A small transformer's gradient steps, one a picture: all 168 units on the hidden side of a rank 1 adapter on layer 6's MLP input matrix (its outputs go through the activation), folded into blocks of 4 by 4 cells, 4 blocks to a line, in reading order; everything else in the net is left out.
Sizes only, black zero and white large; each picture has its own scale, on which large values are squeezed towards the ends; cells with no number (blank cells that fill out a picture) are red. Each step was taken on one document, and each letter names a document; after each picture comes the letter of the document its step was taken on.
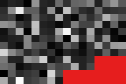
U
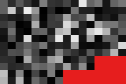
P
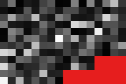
U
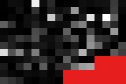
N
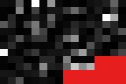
N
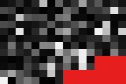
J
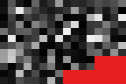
U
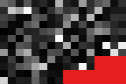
P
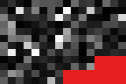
U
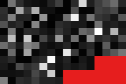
P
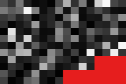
P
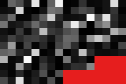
N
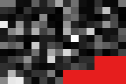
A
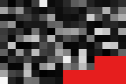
J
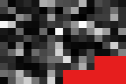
J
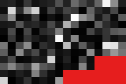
P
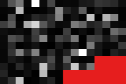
N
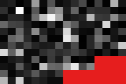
U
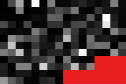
N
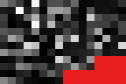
U
